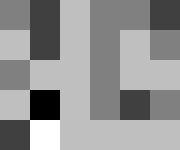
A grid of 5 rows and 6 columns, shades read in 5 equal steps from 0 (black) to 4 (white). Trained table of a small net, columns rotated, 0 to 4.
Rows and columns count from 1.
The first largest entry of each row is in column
3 1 2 1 2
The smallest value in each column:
1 0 3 2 1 1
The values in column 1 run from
1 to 3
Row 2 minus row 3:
1 -2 0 0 0 -1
